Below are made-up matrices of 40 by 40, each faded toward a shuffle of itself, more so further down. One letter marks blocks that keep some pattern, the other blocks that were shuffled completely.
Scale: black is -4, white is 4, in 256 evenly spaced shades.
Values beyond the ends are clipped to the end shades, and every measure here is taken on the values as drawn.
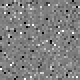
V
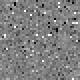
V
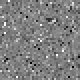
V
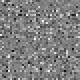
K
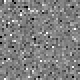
V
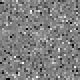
V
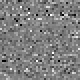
K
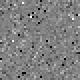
V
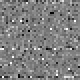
K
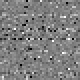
K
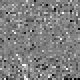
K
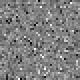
V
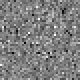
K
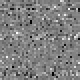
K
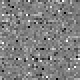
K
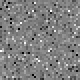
V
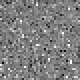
V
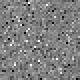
V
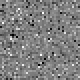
V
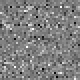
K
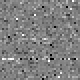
K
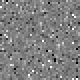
V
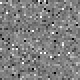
V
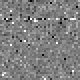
K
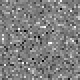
V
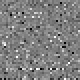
K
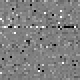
K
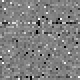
K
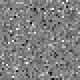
V
